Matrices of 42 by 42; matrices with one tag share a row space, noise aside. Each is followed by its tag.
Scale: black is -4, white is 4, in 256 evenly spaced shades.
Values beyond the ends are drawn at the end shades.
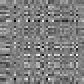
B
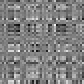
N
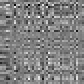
B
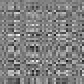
N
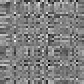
B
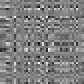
B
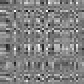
B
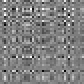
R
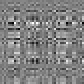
N
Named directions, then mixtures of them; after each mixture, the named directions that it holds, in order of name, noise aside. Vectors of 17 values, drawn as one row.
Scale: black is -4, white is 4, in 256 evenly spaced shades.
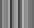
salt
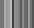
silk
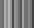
salt, silk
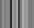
salt, silk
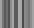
salt, silk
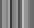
salt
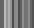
salt, silk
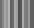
salt, silk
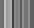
silk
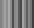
salt, silk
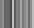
silk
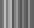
silk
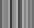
salt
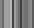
silk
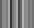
salt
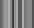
salt, silk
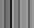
salt, silk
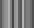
salt, silk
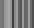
salt, silk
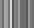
salt, silk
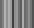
salt, silk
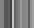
silk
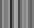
salt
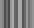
salt, silk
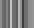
salt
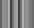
salt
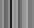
salt, silk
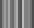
salt, silk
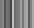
silk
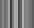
salt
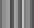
salt, silk
